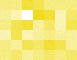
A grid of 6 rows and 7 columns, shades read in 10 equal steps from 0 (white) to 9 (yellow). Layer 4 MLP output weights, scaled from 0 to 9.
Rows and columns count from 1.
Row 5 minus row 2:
1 1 7 -3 0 4 -2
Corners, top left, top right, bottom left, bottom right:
5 5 5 6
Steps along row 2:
down down up down down up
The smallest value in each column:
3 3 0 4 5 3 4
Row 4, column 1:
3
